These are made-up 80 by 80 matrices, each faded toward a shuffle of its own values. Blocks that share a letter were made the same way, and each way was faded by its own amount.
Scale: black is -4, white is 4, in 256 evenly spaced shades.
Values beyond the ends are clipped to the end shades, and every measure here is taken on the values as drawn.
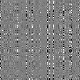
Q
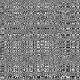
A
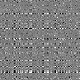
A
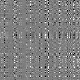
Q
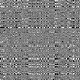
A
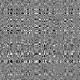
A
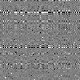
A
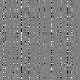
Q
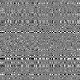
A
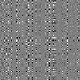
Q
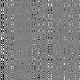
Q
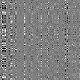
Q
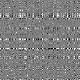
A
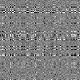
A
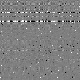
A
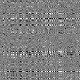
A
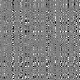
Q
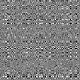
A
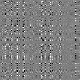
Q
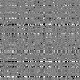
A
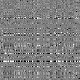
A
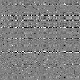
A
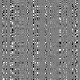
Q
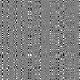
Q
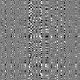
Q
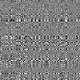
A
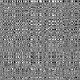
A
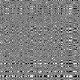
A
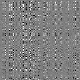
Q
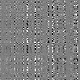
Q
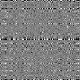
A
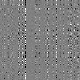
Q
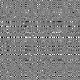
A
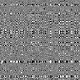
A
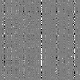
Q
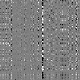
Q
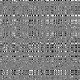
A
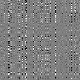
Q
